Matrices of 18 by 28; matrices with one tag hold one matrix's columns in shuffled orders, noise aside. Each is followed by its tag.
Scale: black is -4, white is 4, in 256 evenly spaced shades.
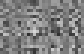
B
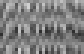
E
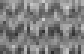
E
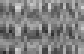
E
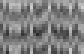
E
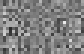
B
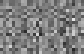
B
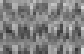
E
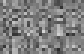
B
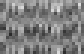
E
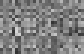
B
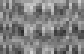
E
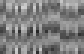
E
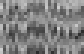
E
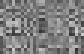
B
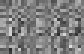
B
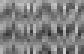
E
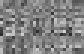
B
